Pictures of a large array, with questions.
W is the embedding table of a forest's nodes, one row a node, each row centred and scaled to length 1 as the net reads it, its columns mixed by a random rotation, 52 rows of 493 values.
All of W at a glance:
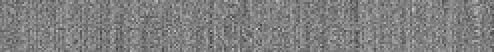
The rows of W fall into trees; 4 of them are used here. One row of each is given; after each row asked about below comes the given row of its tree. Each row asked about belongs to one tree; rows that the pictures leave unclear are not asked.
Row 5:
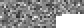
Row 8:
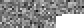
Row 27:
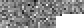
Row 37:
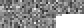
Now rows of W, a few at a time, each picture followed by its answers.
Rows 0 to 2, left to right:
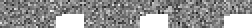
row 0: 8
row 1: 8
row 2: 37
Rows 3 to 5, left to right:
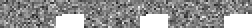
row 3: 8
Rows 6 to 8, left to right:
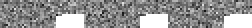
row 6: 8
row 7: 5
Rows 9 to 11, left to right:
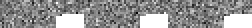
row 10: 27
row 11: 8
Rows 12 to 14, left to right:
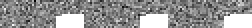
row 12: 27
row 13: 8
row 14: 8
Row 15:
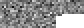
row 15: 5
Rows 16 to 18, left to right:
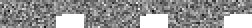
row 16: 5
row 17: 5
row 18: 8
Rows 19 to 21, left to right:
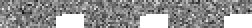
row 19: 27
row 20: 8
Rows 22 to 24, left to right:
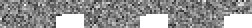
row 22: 5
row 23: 37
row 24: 8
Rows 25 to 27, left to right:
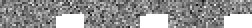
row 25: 27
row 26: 5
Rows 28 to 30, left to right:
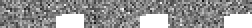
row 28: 37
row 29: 37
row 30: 27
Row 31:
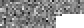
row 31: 27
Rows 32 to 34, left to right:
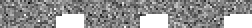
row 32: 5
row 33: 5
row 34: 27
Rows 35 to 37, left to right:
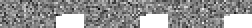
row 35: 5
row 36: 5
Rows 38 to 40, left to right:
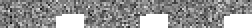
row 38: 37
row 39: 5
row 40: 8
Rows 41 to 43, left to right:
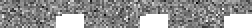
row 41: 8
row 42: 8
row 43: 5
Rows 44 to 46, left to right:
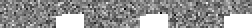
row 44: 27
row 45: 37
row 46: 5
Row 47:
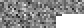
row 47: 5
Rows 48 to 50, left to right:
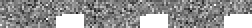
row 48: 27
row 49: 37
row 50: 27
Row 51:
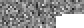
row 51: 5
